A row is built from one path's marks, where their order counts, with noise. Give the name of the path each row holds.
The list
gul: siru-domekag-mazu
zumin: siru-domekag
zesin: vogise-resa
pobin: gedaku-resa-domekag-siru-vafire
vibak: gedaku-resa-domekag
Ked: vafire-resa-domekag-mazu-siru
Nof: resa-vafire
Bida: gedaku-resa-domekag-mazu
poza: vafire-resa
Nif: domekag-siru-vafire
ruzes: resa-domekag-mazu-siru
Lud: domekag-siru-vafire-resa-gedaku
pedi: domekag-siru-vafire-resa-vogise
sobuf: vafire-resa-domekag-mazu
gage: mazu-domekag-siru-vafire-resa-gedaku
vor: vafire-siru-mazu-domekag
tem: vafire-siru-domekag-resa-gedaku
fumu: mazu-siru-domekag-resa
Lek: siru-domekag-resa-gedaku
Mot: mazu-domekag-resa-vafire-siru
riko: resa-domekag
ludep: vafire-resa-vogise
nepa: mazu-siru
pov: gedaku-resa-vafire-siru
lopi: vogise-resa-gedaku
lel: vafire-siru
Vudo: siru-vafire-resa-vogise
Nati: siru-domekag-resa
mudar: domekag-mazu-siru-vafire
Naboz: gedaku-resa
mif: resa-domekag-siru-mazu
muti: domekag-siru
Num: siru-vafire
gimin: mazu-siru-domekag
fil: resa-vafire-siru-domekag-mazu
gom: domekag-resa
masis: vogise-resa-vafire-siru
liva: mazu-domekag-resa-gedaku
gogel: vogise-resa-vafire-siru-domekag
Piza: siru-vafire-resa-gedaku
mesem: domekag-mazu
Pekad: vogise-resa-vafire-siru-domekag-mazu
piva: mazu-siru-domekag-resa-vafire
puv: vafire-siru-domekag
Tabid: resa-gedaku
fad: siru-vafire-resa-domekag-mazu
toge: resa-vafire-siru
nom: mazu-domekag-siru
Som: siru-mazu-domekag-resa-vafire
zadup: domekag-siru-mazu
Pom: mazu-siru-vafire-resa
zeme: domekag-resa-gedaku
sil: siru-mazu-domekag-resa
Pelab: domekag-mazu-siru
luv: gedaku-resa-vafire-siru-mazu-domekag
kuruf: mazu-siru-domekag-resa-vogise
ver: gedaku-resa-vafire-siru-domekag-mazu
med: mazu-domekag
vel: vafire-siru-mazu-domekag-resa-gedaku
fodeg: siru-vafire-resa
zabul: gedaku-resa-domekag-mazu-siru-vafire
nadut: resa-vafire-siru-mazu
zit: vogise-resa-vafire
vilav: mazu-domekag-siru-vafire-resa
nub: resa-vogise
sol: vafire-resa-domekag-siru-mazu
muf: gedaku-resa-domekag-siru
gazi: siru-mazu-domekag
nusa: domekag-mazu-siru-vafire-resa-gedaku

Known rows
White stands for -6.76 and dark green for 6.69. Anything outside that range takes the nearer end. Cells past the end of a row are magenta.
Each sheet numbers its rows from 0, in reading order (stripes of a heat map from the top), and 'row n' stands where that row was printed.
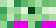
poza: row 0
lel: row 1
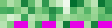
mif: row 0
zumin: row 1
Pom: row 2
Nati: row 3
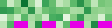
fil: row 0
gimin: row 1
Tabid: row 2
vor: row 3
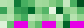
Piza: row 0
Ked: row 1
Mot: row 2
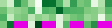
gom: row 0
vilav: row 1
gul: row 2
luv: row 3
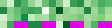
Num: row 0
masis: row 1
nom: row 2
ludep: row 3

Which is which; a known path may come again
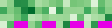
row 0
Lek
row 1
Ked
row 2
vor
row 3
mudar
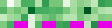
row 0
zabul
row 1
gul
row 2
vibak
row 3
nepa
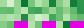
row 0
Nof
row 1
mif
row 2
sil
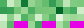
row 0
fil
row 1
nub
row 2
sobuf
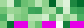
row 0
gom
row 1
nadut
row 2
gage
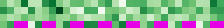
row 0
toge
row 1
liva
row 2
lel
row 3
masis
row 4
Naboz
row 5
ruzes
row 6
zadup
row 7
Piza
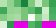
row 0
vel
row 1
Pekad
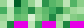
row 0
fodeg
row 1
Num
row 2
muti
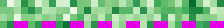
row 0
luv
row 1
muf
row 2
zesin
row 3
puv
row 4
sol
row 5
gimin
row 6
Som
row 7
pov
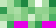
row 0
tem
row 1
pobin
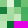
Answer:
med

